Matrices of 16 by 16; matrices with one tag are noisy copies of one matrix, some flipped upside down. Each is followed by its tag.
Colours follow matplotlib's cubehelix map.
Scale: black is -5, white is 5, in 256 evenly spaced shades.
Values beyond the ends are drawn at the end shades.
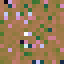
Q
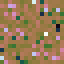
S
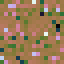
S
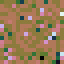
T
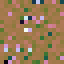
Q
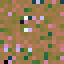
Q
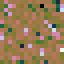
T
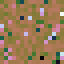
T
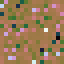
S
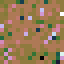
T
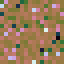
S
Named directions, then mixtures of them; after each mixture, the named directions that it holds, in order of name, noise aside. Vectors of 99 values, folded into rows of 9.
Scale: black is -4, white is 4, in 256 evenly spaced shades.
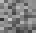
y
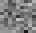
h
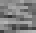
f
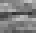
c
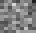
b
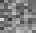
y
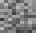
y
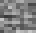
f, y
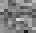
c, h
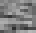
f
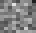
b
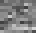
f, y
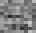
f, h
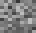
b, y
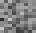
y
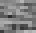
f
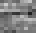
b, c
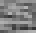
f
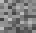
y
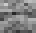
c, y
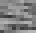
f
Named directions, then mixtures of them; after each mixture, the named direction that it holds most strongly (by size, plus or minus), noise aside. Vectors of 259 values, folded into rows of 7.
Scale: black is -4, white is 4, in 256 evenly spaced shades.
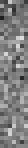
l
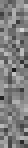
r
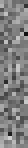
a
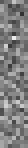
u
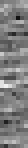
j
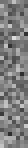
u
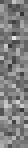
u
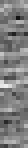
j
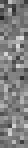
l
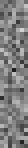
r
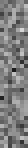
r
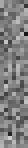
a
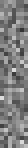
r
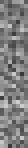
u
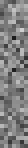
r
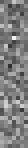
u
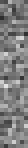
l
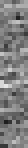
j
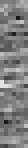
j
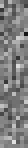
a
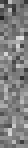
l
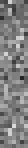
l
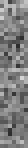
l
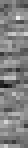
j
